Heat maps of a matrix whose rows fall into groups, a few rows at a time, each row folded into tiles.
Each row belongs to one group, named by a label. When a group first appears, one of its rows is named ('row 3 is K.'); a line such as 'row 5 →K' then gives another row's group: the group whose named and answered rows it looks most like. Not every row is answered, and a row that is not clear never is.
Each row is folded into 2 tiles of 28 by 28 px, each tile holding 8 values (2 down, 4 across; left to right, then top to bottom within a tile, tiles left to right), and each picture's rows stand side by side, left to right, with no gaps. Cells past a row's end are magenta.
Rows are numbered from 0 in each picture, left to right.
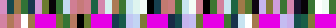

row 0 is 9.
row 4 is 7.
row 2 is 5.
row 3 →5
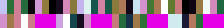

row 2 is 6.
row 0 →9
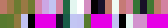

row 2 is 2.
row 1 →5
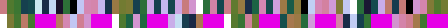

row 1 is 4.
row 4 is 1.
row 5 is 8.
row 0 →1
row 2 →1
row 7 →4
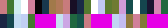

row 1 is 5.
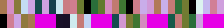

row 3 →8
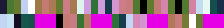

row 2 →2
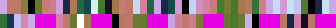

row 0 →2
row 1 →9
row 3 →4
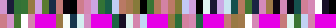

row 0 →9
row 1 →9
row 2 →2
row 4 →9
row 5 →9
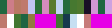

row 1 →7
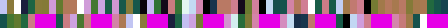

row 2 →9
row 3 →5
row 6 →2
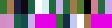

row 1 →7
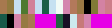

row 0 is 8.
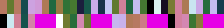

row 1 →1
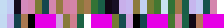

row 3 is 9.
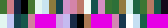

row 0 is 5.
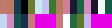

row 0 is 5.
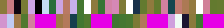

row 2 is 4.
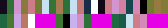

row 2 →2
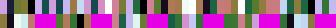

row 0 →7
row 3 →5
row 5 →7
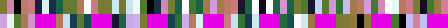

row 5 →7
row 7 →2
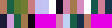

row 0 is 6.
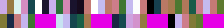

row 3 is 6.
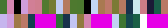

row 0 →4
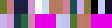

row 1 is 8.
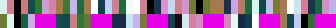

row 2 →5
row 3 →2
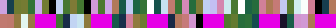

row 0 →9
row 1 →7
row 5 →5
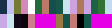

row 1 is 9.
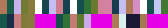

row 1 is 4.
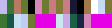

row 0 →7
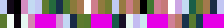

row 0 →9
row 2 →2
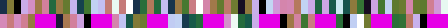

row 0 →4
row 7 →6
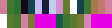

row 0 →1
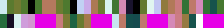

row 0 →2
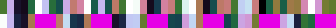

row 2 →5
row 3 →5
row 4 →5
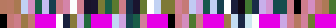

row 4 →9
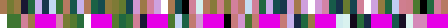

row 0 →1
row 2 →6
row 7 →2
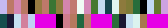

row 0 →2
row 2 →7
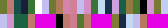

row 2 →7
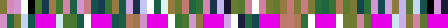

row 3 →1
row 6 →1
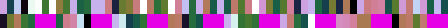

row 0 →8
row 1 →6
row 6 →4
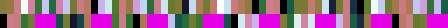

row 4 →2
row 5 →4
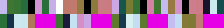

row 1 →2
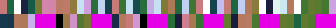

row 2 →6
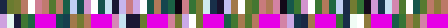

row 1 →8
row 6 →7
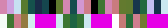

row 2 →1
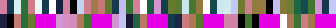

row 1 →4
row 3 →8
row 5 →1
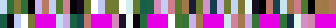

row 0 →7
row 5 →2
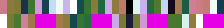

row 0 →1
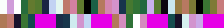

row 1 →2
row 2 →9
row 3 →2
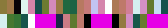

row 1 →6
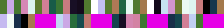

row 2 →8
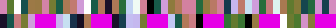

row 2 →5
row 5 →1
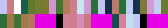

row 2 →6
